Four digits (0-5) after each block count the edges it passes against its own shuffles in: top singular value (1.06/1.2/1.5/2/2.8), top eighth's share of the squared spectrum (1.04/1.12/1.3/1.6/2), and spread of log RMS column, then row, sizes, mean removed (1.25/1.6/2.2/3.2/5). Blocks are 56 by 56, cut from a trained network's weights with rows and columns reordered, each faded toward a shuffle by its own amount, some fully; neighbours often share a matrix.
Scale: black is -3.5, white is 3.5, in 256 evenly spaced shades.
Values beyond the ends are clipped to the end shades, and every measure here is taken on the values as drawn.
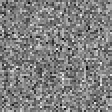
2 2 0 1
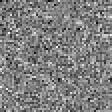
2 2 0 1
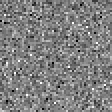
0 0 0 0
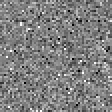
2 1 0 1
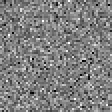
0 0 0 0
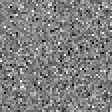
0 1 0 0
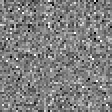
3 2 1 1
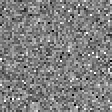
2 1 0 0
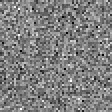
2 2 0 0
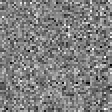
3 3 1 1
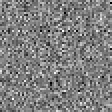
3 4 1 1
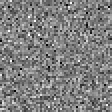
1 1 0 0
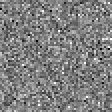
1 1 0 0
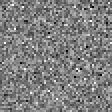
1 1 0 0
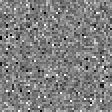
2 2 1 1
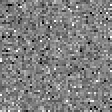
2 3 0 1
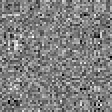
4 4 2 1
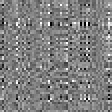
4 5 3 3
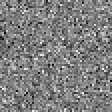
0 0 0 0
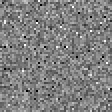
1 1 0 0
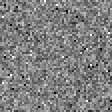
0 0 0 0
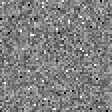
1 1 0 0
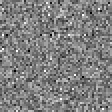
1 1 0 0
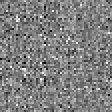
3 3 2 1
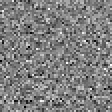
3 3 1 2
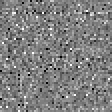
2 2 0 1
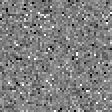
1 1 0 0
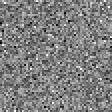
0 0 0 0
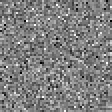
1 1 0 0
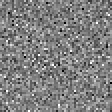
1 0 0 0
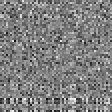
4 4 0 3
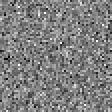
1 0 0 0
